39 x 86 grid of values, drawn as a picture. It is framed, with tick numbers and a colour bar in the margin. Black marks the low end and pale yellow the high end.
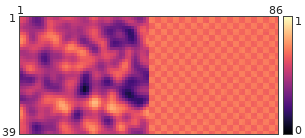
The table splits into one row of 2 panels. Panel 1,1: middling, blotchy, strong in contrast. Panel 1,2: high, checkered, faint in contrast.
